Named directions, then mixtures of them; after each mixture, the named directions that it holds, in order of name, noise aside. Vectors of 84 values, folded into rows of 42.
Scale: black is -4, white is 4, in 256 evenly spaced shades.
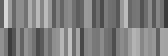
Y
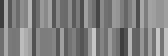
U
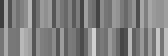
U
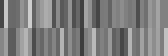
U, Y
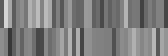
Y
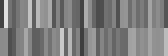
U, Y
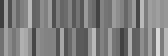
U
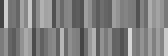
U, Y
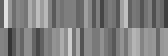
Y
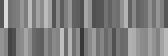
U, Y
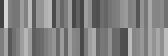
U, Y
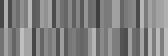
U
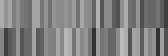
U, Y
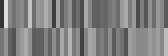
U, Y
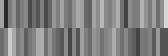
Y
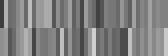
U, Y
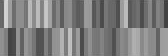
Y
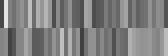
U, Y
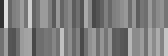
U, Y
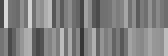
U, Y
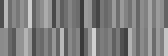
U, Y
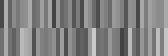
U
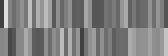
U, Y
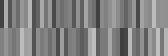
U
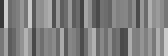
U, Y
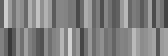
Y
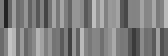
Y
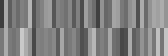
U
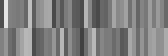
U, Y
